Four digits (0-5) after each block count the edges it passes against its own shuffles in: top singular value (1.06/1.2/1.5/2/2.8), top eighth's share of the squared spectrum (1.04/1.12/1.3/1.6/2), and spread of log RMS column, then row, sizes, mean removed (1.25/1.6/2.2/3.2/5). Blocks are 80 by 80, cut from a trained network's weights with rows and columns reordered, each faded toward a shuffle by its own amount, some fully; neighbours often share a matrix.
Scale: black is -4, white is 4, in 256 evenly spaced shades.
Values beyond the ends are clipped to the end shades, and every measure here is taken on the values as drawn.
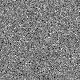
0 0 0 0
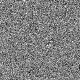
1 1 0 0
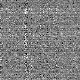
3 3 3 1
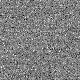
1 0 0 0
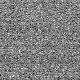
2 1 1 0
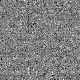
1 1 1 0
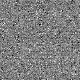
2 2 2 0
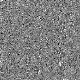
2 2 2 0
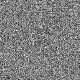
2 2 0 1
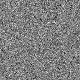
0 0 0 0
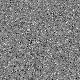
0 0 0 0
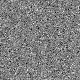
0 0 0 0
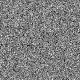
1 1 0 0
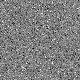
0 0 0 0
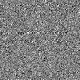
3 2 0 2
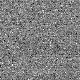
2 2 1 0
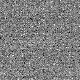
2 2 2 0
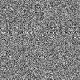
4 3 0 2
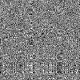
4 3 1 2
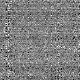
3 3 3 0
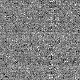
2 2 2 0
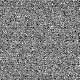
2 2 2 0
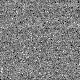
1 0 0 0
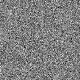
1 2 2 0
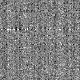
3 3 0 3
